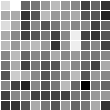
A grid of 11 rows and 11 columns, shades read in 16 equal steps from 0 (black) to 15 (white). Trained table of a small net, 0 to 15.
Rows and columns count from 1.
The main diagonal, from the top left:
13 10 4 5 9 10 10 11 0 9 3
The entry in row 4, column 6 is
4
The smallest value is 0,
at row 9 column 9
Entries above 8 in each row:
5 6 3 2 7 3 3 4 1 2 3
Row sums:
91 79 82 72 94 89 76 88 64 67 68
